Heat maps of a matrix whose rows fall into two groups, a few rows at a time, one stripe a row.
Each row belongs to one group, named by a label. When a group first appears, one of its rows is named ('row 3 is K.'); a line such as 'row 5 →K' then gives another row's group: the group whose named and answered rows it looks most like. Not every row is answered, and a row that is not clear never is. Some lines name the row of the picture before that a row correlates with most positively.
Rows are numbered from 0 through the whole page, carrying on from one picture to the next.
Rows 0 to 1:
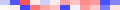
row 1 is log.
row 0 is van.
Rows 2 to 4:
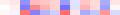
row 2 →log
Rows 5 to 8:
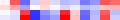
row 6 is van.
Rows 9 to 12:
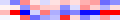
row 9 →van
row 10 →log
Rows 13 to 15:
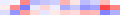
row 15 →van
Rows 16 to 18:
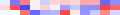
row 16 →van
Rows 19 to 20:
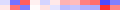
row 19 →van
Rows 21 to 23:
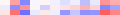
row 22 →van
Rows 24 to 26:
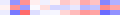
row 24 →van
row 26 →van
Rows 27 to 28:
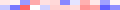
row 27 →log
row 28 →van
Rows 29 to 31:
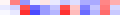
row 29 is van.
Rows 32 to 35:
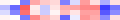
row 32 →log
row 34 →van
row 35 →log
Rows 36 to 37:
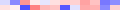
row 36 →van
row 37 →log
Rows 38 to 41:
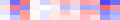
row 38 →van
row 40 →van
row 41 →van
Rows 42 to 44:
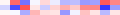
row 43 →van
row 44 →log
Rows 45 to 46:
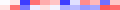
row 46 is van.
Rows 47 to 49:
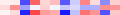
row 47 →log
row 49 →log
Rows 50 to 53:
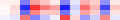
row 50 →log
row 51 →log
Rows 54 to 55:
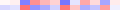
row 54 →log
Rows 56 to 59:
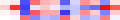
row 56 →log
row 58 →log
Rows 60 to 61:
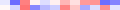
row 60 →van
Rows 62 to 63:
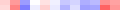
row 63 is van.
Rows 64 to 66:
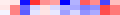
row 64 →log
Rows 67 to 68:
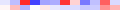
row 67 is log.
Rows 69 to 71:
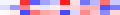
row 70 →van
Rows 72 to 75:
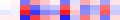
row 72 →log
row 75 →log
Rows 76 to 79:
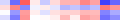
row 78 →van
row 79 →van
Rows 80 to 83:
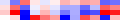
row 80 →van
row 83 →log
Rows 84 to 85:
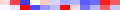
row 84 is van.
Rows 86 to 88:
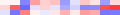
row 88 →van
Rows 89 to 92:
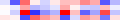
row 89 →van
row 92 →log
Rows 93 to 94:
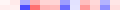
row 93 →log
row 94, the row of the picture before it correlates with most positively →92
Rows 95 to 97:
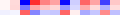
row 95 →log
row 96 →log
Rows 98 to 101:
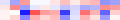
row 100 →log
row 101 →log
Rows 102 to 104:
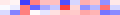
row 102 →log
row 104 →van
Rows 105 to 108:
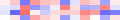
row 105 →log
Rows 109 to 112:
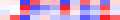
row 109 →log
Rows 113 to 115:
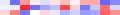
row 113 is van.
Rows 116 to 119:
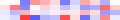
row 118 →van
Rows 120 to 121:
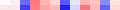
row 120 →log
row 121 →log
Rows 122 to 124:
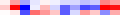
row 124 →log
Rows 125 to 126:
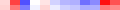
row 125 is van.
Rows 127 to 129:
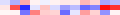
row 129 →log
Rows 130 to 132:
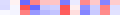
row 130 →log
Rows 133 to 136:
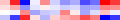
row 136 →van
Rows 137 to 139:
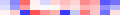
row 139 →log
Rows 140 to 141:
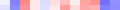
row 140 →van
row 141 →van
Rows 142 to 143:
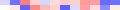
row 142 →van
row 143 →log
